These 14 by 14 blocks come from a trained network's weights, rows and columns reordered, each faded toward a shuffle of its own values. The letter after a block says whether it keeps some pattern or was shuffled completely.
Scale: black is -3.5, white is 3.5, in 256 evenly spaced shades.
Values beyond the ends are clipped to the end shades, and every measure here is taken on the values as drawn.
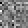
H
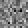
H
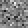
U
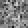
U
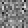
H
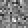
U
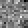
H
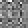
H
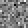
U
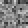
H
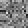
H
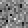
U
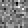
U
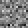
H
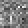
H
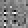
H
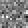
H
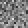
U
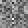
H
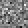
U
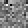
H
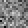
U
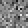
U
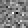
U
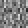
H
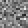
H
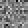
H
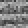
H
